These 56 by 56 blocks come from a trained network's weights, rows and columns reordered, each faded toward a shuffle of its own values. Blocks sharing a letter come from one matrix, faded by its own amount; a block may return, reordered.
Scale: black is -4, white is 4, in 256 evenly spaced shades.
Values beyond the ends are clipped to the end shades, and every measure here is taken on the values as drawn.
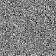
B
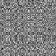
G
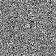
B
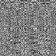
G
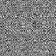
G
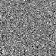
B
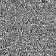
B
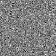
B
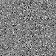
B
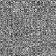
G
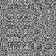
G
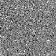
B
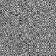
G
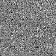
B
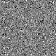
B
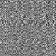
G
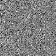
B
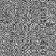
G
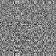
G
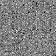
B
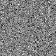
B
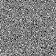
B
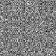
G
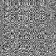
G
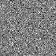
B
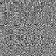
G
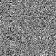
B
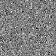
B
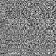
G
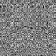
G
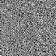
B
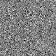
B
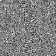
B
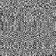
G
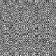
G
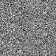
B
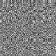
G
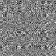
G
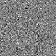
B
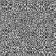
G
